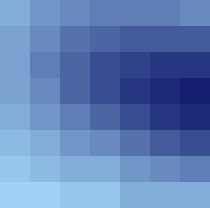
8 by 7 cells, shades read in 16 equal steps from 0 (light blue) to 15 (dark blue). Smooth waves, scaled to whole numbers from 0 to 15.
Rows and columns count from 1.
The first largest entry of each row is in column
4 5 6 7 7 7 7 5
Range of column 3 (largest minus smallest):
8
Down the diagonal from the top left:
3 6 9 11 11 10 7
